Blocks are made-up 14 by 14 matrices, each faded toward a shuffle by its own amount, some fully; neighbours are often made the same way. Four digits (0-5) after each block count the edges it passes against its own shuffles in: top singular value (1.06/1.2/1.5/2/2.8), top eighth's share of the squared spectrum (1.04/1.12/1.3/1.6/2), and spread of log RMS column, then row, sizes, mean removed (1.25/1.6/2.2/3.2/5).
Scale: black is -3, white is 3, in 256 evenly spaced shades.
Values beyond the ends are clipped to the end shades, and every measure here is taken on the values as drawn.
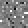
0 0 0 0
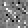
0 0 1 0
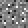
0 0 0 0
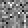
0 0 0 0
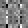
3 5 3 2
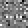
2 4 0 0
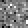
0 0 0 0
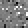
0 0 0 0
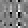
3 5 2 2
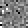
2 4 0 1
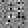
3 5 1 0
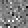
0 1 0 0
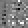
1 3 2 0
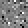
1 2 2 0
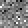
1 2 0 0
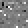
0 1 0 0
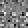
3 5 0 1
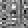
3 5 2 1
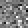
1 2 0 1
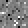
0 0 0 0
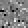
0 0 0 1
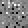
1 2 0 1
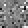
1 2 1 0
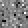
0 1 0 0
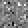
0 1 0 0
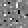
1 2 0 0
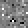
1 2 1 0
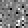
2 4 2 0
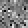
0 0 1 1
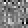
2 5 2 2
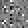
2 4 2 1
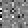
3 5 2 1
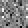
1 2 1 0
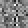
3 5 1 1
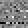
2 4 0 2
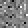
1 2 0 1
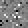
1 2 1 0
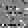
2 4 0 2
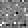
1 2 0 1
